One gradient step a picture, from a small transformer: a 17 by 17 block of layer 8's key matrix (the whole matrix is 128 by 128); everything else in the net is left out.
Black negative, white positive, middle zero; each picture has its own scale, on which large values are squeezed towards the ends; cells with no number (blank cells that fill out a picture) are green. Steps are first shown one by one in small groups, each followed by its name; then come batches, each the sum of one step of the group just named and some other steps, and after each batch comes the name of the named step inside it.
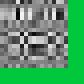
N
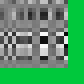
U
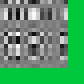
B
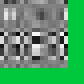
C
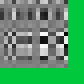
U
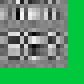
N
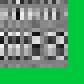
N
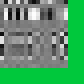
C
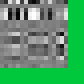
B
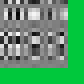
B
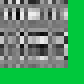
N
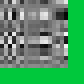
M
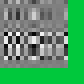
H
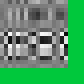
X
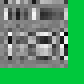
X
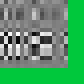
X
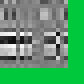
X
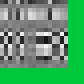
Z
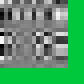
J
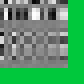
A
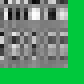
A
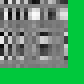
A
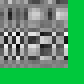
J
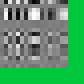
A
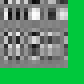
A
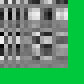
J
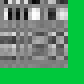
A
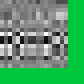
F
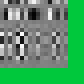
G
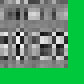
G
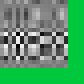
G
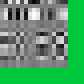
G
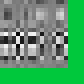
F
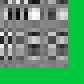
G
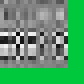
F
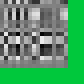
G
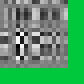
G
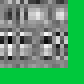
F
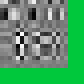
G
